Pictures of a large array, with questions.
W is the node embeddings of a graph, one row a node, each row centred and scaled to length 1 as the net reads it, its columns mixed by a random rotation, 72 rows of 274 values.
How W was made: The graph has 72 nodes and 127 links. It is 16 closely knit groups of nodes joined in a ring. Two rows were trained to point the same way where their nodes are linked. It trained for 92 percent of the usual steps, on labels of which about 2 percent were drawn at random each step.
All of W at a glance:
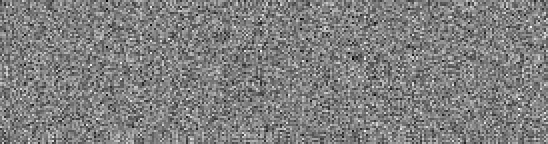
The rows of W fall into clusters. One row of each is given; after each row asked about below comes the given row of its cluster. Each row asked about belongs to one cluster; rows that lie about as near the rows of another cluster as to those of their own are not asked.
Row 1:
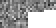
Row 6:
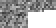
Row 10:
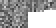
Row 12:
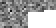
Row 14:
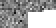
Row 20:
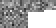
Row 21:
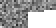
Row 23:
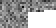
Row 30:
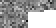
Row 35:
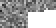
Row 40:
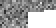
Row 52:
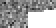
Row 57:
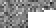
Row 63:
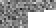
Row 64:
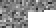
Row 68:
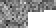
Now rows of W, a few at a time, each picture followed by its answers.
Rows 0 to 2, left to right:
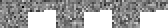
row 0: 23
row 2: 1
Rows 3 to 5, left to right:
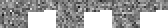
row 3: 20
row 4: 23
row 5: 12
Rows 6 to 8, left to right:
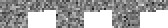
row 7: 64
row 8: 21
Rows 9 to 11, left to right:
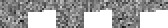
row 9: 14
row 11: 1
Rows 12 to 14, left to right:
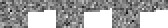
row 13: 52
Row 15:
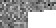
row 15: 1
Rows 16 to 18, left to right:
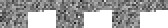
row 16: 6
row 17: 63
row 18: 6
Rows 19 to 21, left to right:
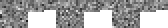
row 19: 64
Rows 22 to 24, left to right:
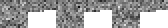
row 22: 68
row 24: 40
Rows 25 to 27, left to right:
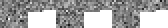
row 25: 14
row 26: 20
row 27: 30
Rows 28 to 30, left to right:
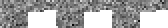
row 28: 21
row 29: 21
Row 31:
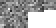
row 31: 12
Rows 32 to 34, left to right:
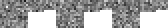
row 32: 40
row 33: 10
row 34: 52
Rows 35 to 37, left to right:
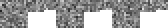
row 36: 10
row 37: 20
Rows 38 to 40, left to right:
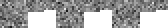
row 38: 35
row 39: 12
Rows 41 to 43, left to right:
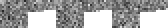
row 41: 63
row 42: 63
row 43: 52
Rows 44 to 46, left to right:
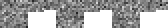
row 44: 57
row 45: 40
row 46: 1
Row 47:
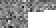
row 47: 23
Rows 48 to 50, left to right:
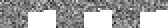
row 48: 30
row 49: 57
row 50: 40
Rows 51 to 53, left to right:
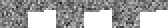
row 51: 20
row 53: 6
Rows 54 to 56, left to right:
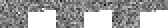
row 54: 57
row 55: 1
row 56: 6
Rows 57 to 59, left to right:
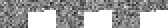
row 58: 30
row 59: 6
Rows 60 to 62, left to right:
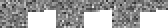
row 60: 35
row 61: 52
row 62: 23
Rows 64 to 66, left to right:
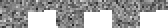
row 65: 21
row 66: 68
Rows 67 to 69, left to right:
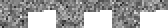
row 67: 14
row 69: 30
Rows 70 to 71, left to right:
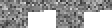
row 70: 68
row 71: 30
